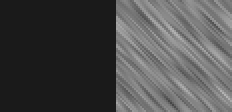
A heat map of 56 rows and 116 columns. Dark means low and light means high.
It is made of 1 by 2 panels. Panel 1,1: very low, flat. Panel 1,2: middling, slanting down to the right.
